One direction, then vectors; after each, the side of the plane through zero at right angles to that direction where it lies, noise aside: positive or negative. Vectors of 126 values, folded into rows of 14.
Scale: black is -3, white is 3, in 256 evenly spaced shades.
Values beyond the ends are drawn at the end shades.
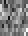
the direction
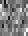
positive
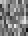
negative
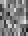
negative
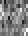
positive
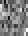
positive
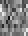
positive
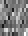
positive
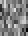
negative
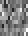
positive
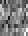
positive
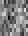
positive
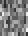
positive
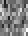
positive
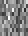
negative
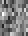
positive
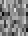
negative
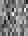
positive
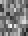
negative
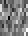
positive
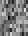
positive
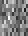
negative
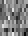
negative
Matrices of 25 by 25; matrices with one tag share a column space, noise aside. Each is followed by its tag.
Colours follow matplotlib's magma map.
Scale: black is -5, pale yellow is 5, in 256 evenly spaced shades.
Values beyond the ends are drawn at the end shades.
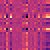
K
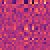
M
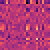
M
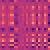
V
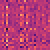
V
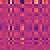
M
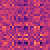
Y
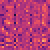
V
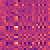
Y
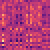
V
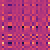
Y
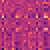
K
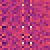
Y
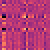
K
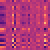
V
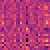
V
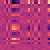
M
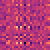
Y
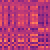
V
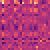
M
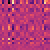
M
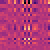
M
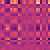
M
